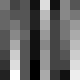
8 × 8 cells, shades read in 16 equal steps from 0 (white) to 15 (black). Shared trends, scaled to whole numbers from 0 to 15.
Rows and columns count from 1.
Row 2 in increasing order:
4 7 8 9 10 10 12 13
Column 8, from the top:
10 8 6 5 4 3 2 1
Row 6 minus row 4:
1 -4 1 0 0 0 2 -2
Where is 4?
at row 2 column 5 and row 5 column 8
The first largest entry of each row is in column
4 4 4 4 4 4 4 4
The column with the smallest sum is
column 8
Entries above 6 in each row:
7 7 6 6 6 5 5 5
